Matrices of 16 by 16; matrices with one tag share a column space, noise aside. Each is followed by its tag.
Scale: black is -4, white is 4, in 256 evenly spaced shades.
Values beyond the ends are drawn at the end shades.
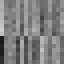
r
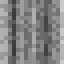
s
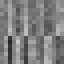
r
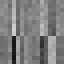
r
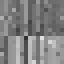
r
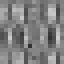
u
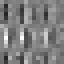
u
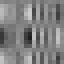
u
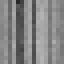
s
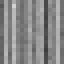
s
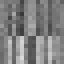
r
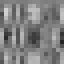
u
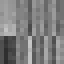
r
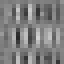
u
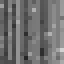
s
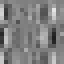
u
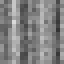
s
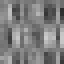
u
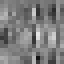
u
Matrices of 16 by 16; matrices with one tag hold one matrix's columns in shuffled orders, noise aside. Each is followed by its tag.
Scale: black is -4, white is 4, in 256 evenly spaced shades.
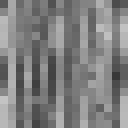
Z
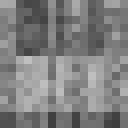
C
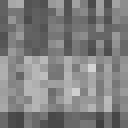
C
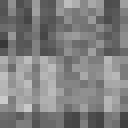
C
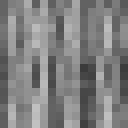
Z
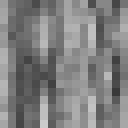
Z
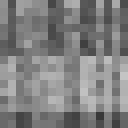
C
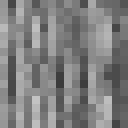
Z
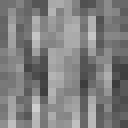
Z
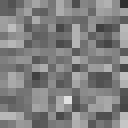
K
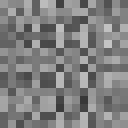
K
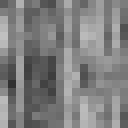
Z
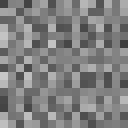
K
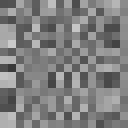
K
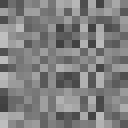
K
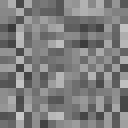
K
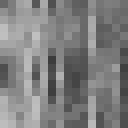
Z
